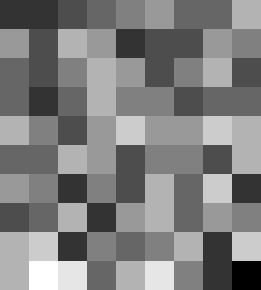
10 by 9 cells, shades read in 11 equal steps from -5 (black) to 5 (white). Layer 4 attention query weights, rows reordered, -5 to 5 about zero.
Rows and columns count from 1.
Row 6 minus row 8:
1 0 0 4 -3 -2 1 -3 2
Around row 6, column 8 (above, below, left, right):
3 3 0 2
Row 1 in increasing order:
-3 -3 -2 -1 -1 -1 0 1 2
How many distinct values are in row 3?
5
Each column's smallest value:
-3 -3 -3 -3 -3 -2 -2 -3 -5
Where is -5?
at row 10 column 9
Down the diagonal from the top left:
-3 -2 0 2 3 0 -1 1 3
